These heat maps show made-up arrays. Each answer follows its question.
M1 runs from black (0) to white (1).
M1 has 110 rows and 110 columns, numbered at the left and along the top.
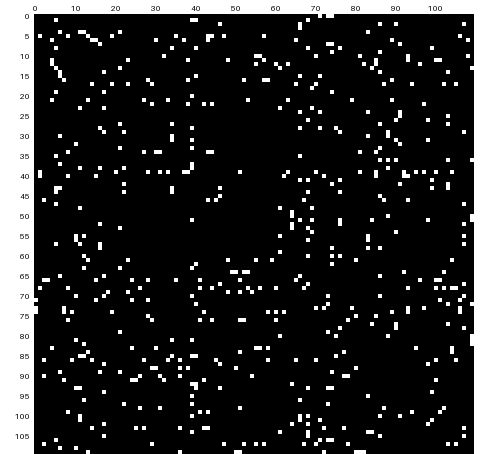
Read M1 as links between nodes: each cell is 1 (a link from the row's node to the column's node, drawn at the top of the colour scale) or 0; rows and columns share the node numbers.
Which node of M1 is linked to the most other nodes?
node 39
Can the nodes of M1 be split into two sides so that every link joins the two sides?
no
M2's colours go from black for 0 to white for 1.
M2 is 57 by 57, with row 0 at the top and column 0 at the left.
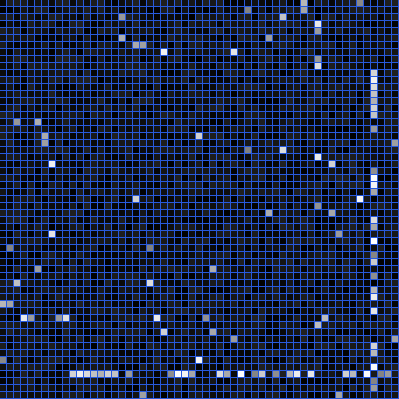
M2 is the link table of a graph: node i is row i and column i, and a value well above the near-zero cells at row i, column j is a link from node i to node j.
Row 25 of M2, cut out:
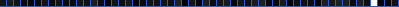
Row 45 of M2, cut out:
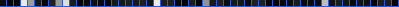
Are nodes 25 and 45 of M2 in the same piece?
no
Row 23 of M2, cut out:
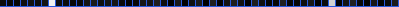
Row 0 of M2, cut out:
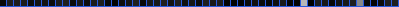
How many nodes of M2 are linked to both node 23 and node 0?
0
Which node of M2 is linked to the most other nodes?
node 53
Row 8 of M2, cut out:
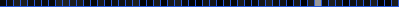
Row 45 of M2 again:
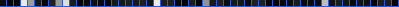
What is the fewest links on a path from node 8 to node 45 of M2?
1
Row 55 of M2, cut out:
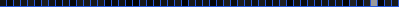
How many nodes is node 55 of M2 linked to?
1
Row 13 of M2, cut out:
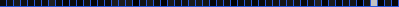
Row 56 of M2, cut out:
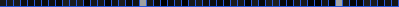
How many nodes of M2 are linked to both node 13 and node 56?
0
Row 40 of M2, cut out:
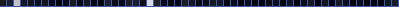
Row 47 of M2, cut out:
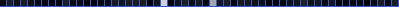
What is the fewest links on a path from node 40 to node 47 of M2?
6
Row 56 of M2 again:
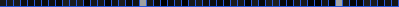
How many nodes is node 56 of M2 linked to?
2
